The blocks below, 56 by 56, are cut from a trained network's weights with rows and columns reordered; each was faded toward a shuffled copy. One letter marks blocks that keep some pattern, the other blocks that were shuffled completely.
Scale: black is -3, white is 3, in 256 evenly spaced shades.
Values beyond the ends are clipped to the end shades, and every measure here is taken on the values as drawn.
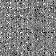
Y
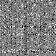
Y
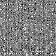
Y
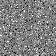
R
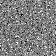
R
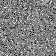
R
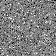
R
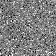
R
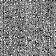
Y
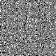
Y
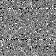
Y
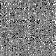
Y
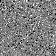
R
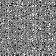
Y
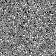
R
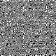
Y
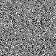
Y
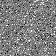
R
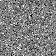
R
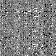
Y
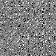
Y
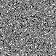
R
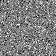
R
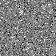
R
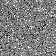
R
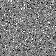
R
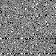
Y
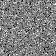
R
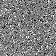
R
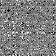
Y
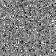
Y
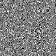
Y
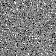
R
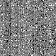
Y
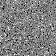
R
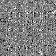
Y
